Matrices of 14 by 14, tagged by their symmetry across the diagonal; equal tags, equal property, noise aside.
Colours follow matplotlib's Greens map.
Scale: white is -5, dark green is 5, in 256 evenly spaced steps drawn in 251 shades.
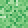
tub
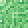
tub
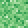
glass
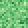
glass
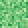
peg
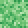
peg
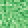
peg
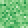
glass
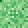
tub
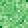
tub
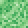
tub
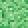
glass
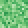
peg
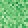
peg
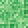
tub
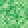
tub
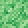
tub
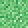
tub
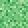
peg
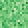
glass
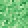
peg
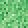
glass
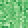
glass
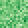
peg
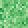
glass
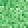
glass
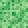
tub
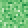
peg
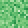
glass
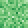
peg
